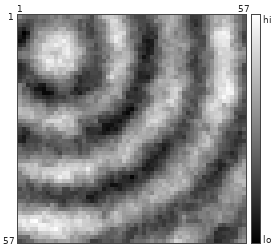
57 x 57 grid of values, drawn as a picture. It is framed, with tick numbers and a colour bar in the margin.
Mirror symmetry: none. Ninth with the highest average: bottom left. Slope: none. Average level on the scale: 50%. Lone odd cells: none. Rings: centred on the top left.
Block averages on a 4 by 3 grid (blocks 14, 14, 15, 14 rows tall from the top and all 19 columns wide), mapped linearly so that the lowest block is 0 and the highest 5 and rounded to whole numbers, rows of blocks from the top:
424 / 115 / 301 / 510
